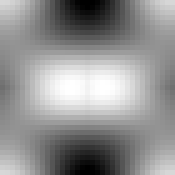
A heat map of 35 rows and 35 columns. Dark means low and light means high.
Seam: none. Odd rows or columns: none. Ninth with the highest average: centre. Mirror symmetry: left to right and top to bottom.
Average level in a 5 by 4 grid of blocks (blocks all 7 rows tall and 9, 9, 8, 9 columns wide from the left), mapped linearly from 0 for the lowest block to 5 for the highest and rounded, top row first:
3003 / 3333 / 3553 / 3333 / 3003
